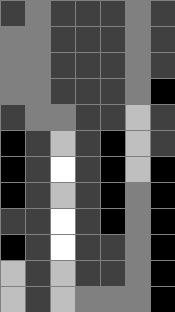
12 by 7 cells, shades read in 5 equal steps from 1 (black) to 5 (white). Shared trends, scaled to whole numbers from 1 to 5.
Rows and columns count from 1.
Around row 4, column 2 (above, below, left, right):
3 3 3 2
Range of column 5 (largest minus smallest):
2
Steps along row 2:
same down same same up down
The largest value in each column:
4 3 5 3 3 4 2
